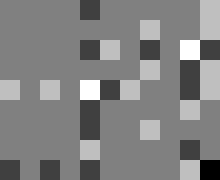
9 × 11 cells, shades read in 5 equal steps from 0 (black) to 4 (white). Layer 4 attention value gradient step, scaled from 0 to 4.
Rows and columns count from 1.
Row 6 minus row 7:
0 0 0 0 0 0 0 -1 0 1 0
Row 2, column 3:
2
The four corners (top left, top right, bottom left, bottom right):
2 3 1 0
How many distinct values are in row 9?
4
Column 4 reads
2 2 2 2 2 2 2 2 2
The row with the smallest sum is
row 9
